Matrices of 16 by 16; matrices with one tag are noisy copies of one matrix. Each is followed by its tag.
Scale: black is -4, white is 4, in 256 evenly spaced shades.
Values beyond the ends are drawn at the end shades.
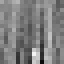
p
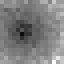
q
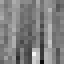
p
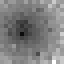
q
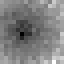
q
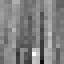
p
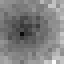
q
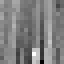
p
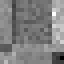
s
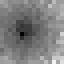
q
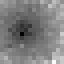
q
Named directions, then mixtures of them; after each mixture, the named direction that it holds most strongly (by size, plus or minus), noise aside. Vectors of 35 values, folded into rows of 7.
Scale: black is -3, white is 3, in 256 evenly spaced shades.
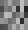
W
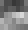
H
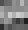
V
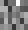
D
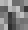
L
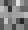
D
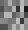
W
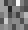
D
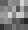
V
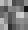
L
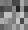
W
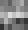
V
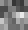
H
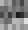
V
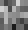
D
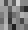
D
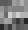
V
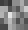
L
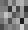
W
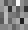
D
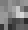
V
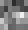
H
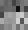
H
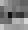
V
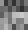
H
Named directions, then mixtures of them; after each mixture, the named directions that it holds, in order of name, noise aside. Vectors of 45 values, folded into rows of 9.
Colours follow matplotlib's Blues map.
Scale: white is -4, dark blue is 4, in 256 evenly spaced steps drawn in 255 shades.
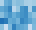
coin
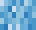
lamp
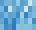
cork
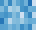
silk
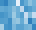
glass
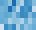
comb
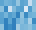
cork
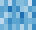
silk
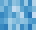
lamp, silk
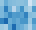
coin, cork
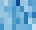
glass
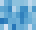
coin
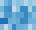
coin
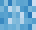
silk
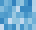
comb, silk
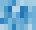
coin, comb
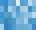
cork, glass
